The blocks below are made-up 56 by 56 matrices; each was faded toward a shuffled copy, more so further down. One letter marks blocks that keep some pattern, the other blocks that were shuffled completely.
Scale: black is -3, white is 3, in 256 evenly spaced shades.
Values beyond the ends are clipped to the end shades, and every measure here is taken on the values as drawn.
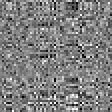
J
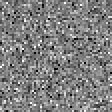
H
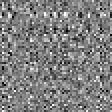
J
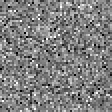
H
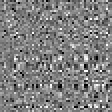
J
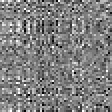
J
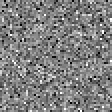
H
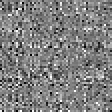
J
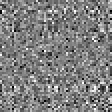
J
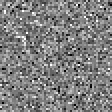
H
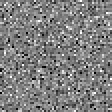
H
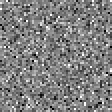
H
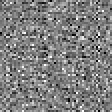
J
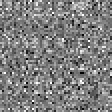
J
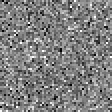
H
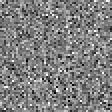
H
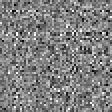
J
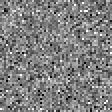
H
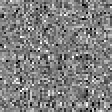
J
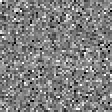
H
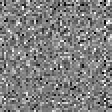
J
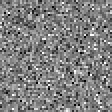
H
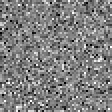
H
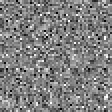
J
